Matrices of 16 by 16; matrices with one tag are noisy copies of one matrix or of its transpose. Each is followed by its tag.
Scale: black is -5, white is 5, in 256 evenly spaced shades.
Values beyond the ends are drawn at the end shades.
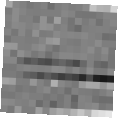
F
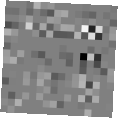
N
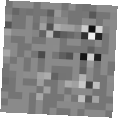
N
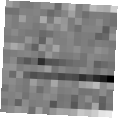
F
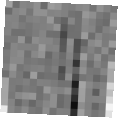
F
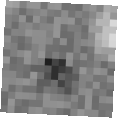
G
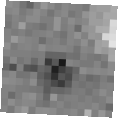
G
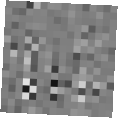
N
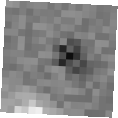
G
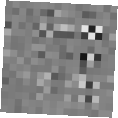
N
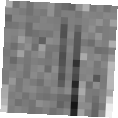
F
